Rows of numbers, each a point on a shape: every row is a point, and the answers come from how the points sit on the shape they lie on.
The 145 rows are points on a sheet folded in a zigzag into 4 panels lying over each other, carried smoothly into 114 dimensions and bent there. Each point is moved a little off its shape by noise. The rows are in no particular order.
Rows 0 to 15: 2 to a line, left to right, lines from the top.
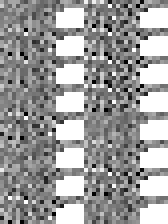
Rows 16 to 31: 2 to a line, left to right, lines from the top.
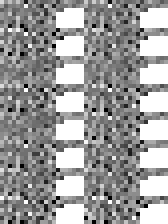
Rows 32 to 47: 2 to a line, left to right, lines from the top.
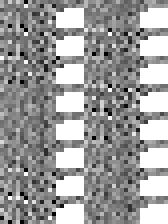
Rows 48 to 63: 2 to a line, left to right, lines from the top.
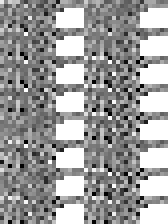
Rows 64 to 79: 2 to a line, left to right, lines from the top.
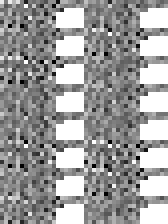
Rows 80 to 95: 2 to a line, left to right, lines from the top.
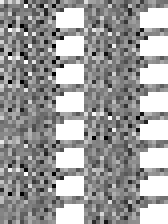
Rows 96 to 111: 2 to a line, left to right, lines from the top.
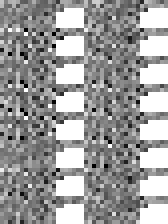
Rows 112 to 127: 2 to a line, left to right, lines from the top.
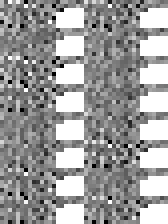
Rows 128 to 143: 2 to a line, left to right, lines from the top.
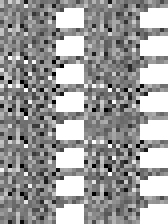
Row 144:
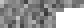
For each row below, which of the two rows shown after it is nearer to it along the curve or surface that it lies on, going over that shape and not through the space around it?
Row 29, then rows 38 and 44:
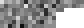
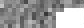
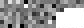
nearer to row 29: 44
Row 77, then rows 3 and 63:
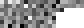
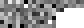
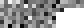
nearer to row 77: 63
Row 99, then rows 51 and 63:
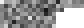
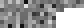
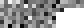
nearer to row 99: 63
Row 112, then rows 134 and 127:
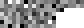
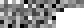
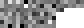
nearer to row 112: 134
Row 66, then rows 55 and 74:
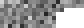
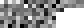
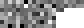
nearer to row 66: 55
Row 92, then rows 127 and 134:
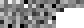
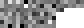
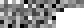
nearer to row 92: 134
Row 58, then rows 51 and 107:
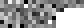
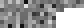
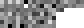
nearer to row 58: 107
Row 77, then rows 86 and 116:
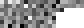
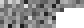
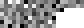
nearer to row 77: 116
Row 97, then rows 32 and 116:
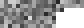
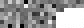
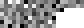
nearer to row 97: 116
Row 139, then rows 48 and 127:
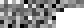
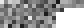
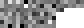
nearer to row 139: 48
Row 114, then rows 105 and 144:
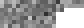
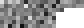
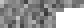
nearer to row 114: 105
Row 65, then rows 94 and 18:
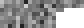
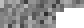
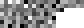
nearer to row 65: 94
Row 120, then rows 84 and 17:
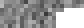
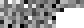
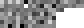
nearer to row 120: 17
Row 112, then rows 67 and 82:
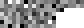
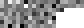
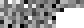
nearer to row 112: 67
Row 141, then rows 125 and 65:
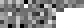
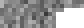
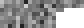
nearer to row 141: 65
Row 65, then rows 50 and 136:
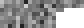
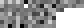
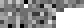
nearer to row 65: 136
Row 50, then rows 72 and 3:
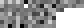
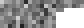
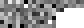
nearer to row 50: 3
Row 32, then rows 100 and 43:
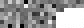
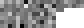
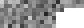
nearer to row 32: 100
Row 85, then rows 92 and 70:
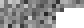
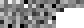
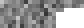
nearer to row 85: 92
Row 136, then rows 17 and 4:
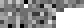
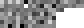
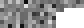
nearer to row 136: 4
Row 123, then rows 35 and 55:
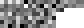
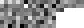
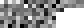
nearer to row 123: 35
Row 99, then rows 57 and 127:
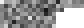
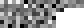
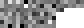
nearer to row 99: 57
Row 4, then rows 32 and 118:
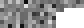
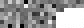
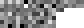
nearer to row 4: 32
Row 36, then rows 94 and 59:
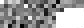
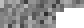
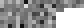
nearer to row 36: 94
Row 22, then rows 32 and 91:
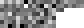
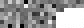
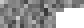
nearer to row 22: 32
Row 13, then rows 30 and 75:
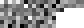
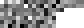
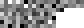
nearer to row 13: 30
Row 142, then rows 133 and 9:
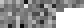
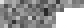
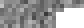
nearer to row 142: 9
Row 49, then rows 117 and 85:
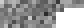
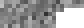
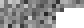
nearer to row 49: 85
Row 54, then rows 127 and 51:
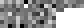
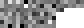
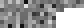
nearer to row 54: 51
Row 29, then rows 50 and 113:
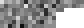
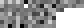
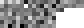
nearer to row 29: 50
